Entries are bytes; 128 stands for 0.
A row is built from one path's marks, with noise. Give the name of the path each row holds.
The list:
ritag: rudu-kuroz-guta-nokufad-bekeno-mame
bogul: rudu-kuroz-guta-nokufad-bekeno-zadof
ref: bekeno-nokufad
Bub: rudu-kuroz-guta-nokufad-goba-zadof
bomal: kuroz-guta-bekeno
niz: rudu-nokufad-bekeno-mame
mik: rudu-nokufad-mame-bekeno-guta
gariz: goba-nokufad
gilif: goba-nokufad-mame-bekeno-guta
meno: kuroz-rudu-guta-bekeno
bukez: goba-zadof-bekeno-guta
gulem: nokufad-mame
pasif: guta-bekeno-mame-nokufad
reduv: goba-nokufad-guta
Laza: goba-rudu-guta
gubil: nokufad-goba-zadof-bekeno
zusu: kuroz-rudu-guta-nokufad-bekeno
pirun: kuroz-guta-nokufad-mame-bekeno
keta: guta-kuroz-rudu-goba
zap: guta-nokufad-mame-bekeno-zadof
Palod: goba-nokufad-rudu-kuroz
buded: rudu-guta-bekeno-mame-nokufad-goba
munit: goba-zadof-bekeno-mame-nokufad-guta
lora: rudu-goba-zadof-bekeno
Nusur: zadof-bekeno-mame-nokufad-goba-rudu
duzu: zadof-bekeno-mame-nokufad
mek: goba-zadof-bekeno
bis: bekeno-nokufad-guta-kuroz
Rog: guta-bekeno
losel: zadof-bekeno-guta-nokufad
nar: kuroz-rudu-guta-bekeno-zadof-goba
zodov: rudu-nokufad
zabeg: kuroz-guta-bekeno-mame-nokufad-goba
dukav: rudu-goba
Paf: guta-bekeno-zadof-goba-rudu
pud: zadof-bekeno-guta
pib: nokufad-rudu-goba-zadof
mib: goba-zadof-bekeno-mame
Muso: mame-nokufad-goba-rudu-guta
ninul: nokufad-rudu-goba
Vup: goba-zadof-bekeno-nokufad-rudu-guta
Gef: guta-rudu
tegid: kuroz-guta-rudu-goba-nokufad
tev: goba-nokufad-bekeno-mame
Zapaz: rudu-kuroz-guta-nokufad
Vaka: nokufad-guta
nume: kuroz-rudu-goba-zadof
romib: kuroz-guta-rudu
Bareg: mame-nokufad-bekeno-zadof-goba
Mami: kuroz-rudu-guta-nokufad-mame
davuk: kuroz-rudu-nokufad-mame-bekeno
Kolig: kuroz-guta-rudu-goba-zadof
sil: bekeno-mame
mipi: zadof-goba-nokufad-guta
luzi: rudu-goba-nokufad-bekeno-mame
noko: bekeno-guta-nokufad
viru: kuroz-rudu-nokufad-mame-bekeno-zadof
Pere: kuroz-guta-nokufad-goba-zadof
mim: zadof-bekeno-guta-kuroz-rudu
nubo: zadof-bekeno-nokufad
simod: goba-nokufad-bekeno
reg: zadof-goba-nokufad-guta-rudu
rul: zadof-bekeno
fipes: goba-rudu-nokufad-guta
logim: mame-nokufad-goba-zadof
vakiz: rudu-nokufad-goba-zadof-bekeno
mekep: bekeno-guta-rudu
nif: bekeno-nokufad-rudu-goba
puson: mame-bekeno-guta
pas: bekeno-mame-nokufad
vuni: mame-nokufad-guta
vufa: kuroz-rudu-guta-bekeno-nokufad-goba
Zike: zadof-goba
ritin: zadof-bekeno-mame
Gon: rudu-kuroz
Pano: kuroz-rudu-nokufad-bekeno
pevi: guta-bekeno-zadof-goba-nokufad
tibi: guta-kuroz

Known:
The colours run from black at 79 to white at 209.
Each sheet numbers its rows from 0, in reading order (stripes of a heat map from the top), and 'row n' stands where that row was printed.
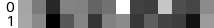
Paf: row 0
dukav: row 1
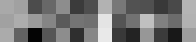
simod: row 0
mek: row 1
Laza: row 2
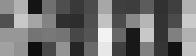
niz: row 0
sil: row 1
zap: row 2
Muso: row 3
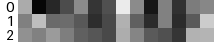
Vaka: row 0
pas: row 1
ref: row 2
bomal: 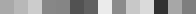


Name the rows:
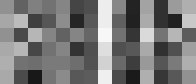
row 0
noko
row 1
gilif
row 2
pud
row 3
ritag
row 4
gubil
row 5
Vup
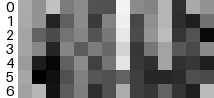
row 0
bis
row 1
keta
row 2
romib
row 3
lora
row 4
Gef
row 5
zodov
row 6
luzi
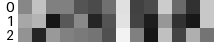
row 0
mib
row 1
buded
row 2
losel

